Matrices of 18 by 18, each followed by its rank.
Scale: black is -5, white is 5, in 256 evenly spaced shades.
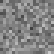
full rank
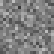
full rank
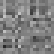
three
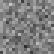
full rank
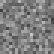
full rank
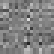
three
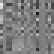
three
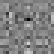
three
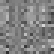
three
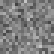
full rank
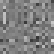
three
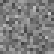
full rank
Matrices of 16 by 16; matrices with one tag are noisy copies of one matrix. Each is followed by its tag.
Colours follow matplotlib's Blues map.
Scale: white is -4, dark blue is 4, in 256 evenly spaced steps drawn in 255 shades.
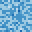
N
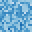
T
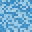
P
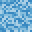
P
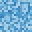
T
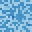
N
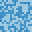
T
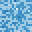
N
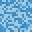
P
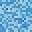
P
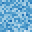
P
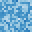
T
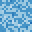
P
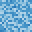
P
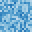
T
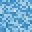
P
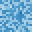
N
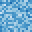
P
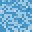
P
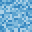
P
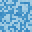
T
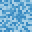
N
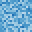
P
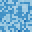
T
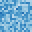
T
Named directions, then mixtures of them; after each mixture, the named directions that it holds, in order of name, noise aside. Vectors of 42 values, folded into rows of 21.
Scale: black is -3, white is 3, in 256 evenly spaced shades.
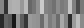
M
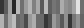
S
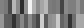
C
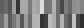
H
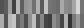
S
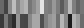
H, M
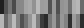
H, S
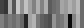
M, S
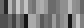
M, S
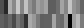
M, S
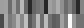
C, S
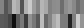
C, M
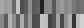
H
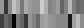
C, M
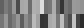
H
